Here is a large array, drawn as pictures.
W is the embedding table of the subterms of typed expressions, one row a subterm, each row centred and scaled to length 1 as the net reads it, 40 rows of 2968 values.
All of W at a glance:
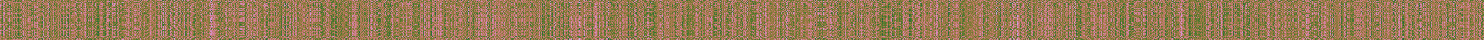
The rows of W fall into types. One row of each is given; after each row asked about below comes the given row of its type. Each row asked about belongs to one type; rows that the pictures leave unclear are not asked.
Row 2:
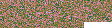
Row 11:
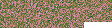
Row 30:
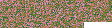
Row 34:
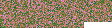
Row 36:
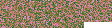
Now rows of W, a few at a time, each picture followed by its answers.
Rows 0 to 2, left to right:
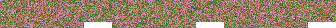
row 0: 30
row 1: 34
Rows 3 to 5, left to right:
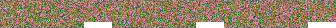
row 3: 36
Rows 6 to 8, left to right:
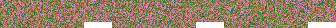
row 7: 11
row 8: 34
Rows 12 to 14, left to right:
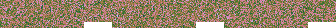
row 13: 2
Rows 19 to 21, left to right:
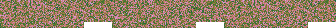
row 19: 34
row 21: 34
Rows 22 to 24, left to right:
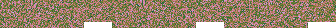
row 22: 11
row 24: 30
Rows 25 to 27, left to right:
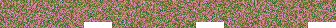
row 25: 11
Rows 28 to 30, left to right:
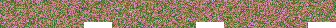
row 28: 34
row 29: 36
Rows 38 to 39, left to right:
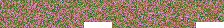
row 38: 11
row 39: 2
